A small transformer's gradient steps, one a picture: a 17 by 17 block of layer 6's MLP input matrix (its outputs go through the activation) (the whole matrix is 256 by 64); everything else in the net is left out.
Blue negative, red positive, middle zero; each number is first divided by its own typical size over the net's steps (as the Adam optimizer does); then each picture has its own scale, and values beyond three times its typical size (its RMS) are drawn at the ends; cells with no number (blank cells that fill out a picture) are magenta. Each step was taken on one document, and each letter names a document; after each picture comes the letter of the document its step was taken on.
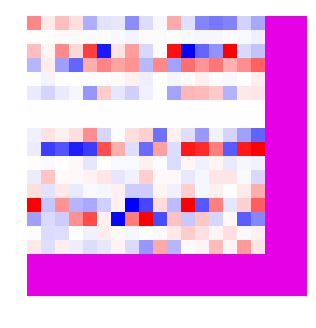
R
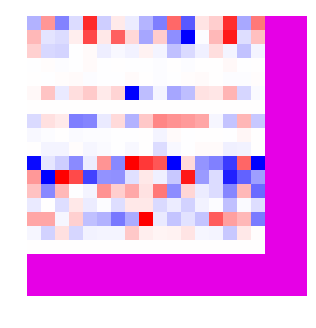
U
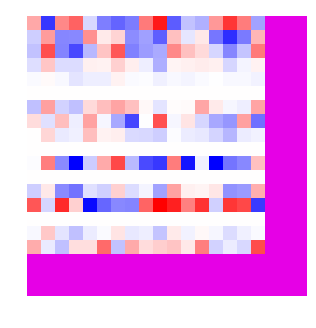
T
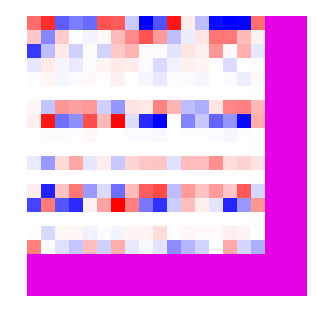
T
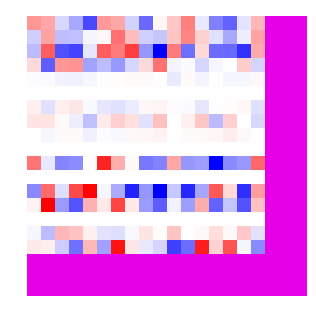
T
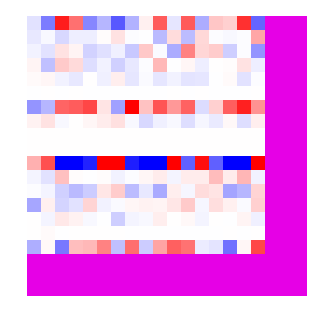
T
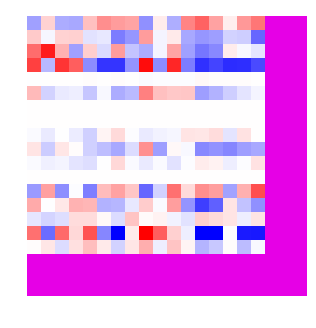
R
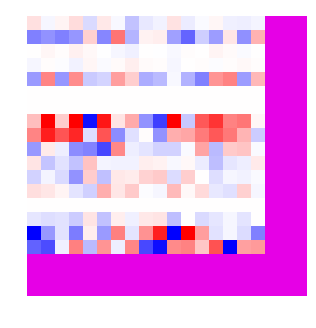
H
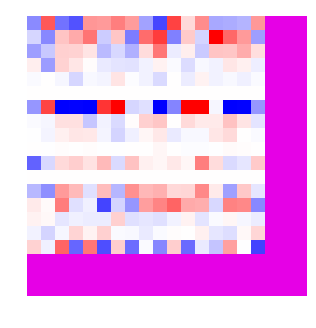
T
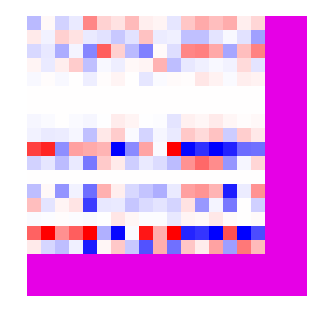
R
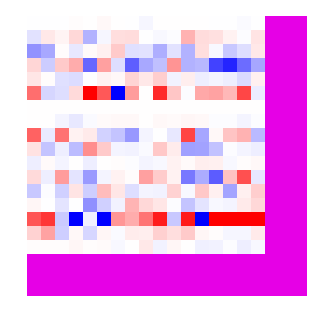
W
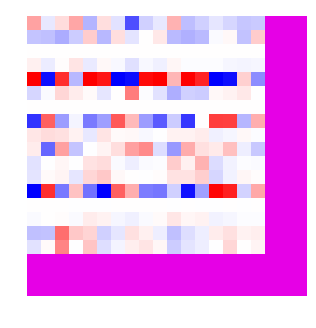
H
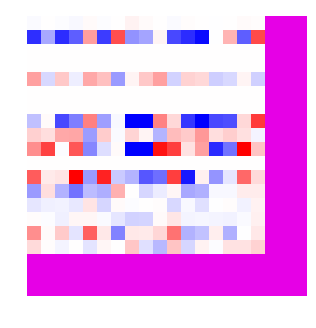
H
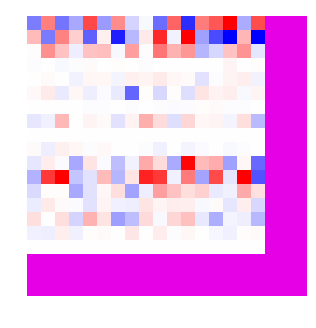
U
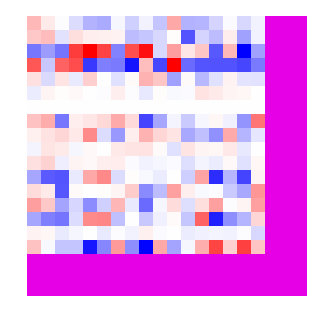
R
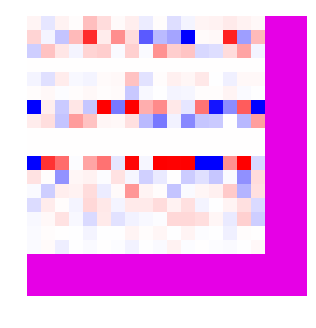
U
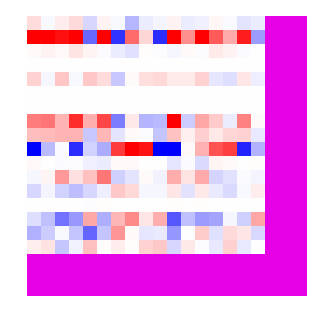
H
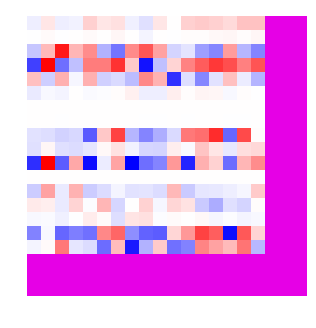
R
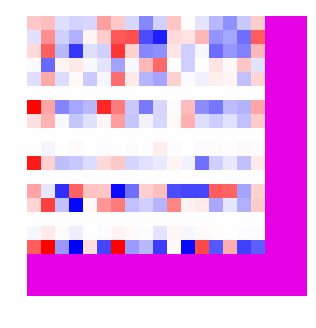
T
